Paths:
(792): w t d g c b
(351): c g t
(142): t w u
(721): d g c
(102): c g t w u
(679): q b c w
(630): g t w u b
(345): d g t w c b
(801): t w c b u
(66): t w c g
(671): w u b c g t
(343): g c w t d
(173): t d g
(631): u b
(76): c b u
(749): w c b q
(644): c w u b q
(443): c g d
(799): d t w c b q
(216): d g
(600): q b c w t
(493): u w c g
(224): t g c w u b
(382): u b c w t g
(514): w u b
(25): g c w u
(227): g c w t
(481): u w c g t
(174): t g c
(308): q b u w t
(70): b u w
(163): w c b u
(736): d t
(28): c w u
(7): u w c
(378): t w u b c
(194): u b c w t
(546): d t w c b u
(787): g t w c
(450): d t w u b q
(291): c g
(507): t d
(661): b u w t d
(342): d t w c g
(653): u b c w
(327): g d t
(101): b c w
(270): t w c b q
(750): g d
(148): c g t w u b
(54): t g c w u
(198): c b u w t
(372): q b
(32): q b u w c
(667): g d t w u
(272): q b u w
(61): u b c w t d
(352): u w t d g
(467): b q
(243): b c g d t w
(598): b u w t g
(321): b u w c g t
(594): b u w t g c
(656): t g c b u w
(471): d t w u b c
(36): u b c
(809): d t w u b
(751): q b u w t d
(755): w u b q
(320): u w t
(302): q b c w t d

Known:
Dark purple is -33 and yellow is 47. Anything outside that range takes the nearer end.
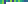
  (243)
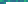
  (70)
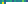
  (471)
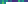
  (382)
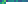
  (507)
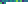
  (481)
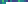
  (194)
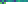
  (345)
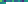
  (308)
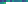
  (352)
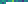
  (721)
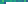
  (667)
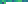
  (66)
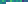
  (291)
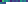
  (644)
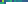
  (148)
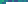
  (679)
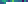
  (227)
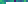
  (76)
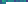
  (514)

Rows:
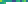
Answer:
(801)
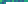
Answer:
(272)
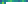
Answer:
(809)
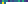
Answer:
(61)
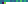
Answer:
(7)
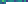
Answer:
(750)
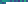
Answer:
(28)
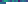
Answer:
(224)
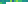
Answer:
(342)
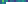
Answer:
(653)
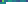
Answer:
(630)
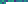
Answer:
(216)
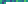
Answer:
(32)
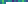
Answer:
(378)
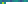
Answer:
(661)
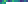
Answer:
(343)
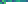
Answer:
(787)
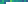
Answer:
(327)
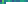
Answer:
(450)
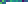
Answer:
(351)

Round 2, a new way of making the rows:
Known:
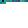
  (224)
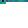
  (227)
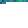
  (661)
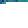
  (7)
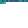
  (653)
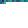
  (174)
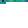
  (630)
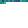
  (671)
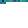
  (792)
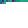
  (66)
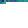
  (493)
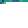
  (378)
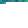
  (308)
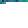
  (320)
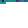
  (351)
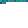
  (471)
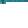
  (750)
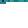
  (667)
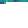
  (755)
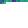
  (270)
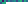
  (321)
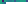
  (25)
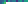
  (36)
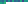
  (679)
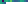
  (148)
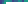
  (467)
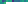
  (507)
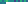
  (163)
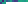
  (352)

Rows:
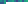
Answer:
(32)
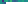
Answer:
(28)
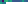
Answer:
(443)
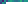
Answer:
(594)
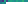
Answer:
(787)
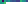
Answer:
(656)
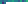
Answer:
(372)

